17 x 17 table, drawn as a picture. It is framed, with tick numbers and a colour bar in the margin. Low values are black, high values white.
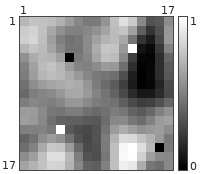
The middle right is the ninth with the lowest average. Four lone cells stand out: two far higher and two far lower than their neighbours. Values change most from cell to cell in the top right.
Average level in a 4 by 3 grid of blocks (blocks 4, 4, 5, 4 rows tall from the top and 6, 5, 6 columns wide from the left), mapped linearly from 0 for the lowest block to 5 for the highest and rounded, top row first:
5 4 3
4 4 0
3 3 2
5 3 5
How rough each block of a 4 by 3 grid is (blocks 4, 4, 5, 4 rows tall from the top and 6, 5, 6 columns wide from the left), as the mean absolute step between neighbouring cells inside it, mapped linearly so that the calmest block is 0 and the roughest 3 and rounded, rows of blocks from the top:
0 0 3 / 1 0 1 / 1 0 1 / 1 1 2
